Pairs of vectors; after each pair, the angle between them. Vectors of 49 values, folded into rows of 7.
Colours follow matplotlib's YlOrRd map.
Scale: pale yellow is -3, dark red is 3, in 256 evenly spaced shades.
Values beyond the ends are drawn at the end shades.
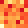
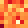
nearly opposite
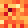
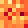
partly aligned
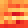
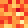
partly opposed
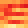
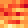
nearly parallel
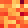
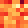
nearly parallel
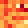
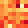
nearly opposite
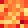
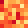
orthogonal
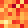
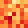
partly opposed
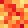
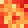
nearly opposite
